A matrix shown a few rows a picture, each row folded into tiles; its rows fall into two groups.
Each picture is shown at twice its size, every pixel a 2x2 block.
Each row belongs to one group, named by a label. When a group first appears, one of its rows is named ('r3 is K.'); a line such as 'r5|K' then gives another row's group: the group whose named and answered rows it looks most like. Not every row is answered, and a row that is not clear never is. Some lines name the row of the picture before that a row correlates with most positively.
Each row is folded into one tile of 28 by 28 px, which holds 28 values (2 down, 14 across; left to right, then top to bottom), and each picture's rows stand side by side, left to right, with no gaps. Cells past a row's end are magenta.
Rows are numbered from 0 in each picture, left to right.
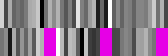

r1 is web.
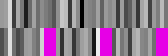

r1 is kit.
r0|kit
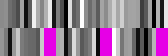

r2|web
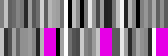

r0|kit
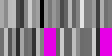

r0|web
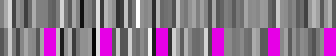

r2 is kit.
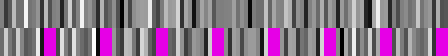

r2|web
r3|kit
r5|kit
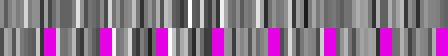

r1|web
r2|web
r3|web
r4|web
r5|kit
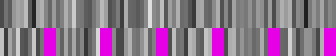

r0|web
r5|kit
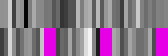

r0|kit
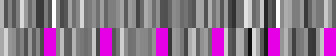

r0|web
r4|web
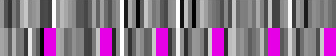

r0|web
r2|kit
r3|kit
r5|kit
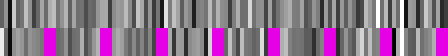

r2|web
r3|kit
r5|web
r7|kit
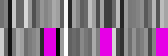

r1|kit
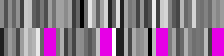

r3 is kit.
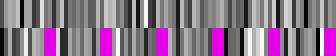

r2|web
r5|kit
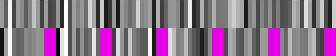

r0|kit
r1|kit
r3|web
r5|web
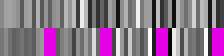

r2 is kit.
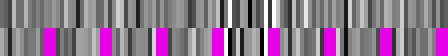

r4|kit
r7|kit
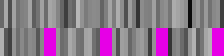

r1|web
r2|kit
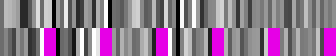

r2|web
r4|kit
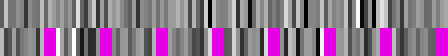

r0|kit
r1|web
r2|kit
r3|web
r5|kit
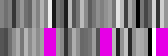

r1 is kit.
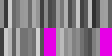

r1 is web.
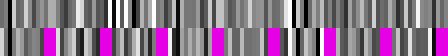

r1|web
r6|web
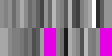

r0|web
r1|web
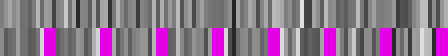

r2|kit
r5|web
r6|web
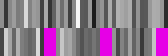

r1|web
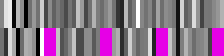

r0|kit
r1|web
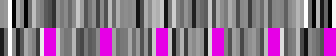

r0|kit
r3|kit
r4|kit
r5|web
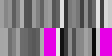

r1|kit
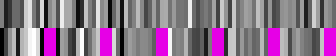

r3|web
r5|web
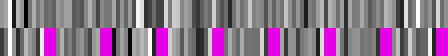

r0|kit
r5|kit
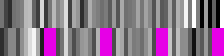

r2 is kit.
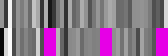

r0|kit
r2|web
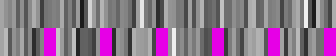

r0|web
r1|web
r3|web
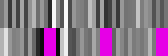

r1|kit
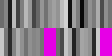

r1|kit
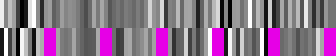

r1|web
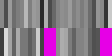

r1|web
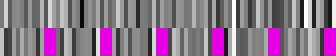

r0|kit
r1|kit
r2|kit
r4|kit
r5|web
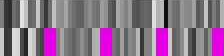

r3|web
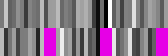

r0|kit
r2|web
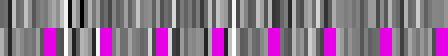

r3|kit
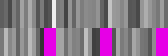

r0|web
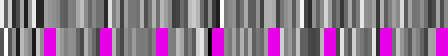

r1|web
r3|web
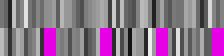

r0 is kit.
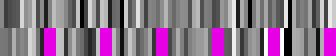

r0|web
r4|kit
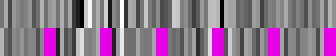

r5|kit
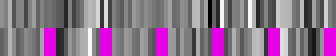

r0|kit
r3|web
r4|web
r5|web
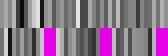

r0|web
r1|web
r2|kit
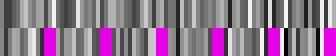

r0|web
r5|kit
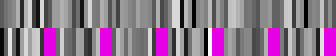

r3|kit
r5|kit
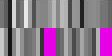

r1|kit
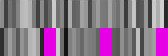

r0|web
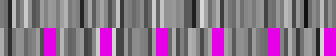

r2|kit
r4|web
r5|kit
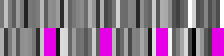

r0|kit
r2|kit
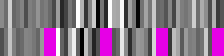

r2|kit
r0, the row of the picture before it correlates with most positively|1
